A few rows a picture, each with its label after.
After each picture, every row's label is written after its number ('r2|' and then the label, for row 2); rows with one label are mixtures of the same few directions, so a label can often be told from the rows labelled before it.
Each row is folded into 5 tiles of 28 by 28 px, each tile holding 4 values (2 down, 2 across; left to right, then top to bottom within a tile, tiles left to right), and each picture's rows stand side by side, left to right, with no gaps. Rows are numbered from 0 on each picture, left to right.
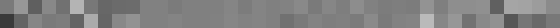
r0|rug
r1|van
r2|rug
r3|rug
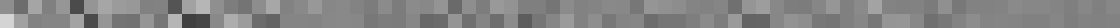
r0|rug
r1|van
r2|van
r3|rug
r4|rug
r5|van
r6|van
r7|van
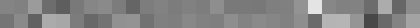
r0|van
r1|rug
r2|van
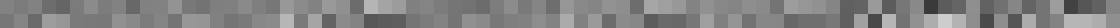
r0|van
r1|van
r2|rug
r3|van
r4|rug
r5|rug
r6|rug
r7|rug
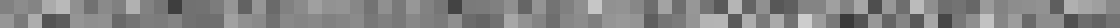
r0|van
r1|van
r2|van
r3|van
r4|van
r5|rug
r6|rug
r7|rug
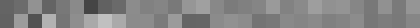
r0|rug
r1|van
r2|van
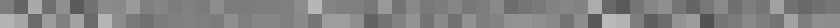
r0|rug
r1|rug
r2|van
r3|rug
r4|van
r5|rug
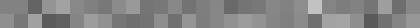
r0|van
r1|rug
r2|van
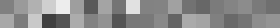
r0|van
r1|van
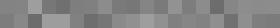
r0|van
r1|rug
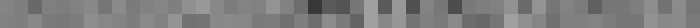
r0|van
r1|van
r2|van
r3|van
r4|van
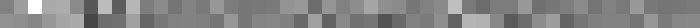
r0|van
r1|rug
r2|rug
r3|van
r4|rug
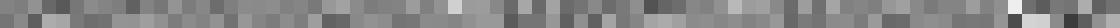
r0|van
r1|rug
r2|van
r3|van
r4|rug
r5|van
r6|van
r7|van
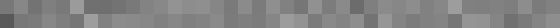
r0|rug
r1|van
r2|rug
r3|van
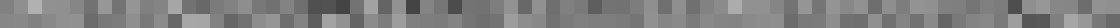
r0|van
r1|van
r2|van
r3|van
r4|van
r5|van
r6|rug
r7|van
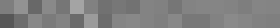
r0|rug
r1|van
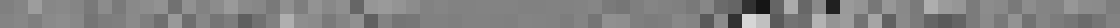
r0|van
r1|rug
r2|rug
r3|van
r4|van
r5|van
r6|rug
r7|rug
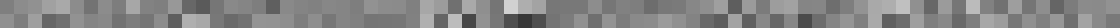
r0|van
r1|van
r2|rug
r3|rug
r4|rug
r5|rug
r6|van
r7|rug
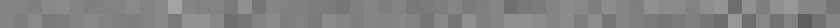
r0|van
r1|van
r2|van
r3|rug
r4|rug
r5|rug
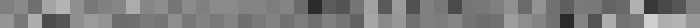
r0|van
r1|rug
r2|van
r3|van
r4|rug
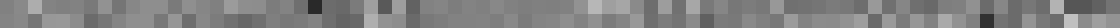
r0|van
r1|rug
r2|van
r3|rug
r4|van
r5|rug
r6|rug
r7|rug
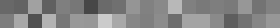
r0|rug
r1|van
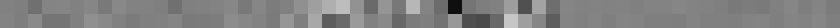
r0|van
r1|van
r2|van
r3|van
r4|rug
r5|van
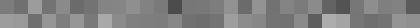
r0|rug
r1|van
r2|van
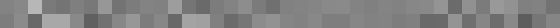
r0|van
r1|van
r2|van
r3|rug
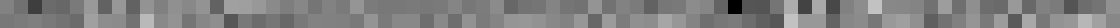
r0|van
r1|rug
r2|rug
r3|rug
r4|rug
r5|van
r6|van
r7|rug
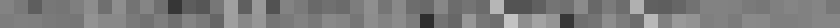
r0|van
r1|van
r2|van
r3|rug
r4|rug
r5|van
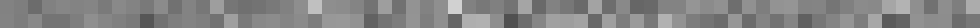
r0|van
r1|rug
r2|van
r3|van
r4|rug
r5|rug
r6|van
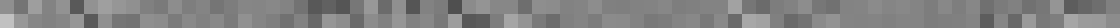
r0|rug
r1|rug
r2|van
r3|van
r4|van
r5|van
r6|van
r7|rug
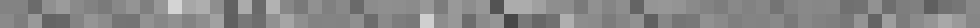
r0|van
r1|van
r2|rug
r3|rug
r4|rug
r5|rug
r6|rug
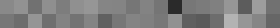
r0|rug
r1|van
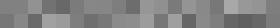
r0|van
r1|rug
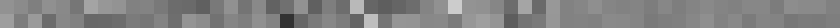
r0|rug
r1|van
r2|rug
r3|van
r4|van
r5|rug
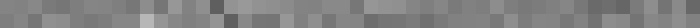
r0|van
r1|rug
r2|rug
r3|rug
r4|van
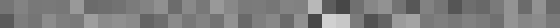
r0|rug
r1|rug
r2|van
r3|van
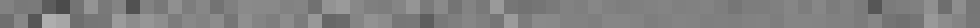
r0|van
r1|rug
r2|van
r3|rug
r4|van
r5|van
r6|van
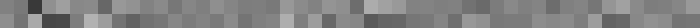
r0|van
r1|rug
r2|rug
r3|van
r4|van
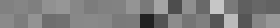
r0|van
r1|rug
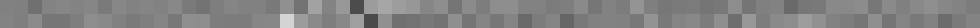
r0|van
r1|van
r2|rug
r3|rug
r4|rug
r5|rug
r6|rug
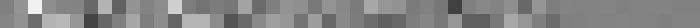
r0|van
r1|van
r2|rug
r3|van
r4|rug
